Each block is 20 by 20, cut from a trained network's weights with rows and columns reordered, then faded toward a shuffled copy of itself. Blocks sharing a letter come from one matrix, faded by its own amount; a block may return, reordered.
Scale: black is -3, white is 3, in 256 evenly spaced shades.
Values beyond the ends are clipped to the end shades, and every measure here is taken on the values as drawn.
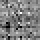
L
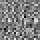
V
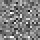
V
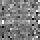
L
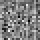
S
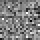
L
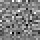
V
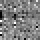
L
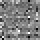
L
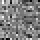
V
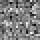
L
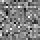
L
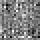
S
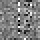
L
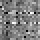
S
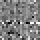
S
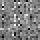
L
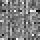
S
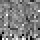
S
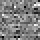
L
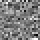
V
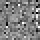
L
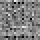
L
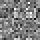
V
